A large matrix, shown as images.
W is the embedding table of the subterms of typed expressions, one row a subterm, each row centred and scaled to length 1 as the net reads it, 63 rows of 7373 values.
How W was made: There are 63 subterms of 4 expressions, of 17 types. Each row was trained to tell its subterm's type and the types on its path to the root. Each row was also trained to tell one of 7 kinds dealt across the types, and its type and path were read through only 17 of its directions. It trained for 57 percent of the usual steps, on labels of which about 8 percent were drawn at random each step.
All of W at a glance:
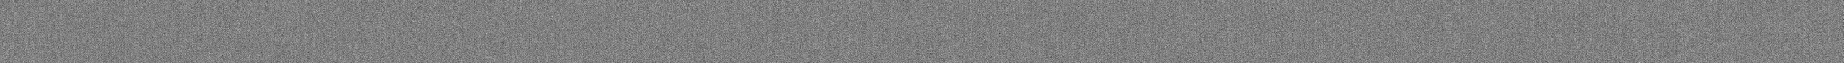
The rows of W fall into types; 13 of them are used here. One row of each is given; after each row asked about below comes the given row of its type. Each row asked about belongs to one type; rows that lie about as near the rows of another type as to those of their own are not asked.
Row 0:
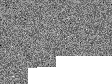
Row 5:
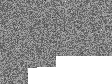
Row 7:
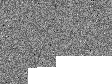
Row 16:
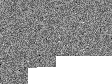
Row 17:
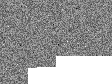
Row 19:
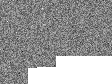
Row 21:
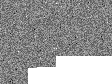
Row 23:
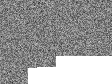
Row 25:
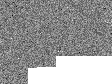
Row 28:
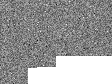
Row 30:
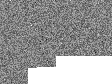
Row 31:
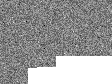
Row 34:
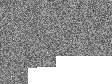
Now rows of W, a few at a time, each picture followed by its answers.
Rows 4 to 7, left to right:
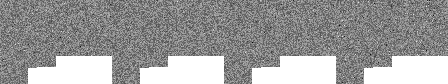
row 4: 16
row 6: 34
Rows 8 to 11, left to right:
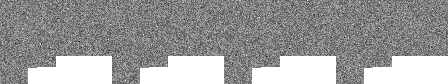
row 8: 7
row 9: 34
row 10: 30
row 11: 25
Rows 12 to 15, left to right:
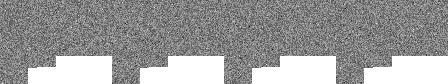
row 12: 23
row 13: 7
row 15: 31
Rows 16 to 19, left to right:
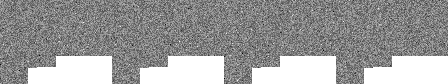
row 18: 16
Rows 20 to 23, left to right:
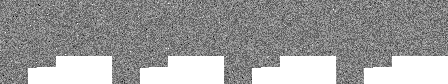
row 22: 31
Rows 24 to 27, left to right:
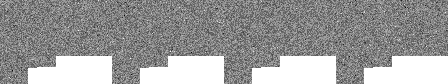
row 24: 31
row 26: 23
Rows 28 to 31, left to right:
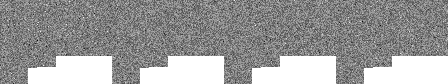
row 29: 30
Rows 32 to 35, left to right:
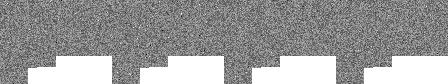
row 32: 5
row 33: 23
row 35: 7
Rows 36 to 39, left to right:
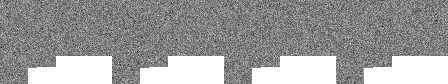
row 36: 0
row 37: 31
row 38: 34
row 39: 7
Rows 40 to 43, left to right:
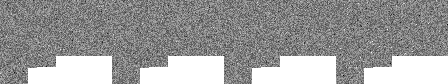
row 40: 34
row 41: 17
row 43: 5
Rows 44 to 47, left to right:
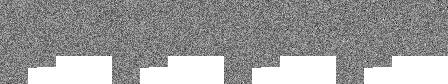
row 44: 23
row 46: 5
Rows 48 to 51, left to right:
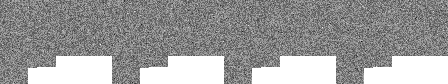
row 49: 21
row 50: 0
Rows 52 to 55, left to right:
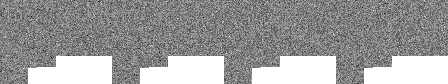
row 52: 28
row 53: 0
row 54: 25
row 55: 30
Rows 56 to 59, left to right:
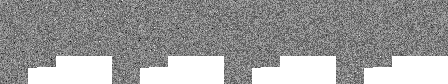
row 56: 19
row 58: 17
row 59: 16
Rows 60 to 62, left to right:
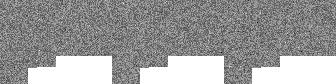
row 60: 17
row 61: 28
